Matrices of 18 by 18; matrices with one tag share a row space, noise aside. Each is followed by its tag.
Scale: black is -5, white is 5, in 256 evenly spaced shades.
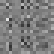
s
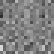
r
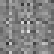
s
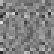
r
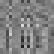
s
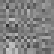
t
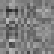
t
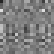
r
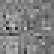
t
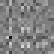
s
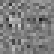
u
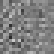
u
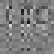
s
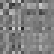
u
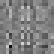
s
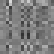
s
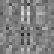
s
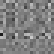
r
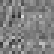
u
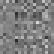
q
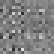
u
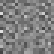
r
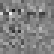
u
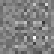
q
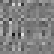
u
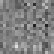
q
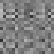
r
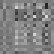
q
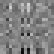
s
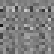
r
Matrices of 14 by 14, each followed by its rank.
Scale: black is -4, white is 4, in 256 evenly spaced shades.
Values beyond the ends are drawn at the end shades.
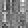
three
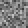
full rank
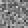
full rank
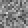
full rank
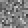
full rank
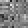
three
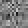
three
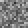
full rank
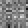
three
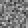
full rank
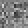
three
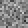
full rank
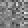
three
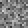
full rank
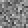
full rank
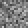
full rank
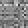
three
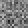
three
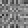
three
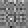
three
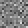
three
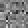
three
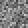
full rank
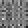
three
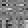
three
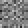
three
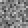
full rank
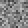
full rank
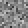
full rank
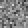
full rank
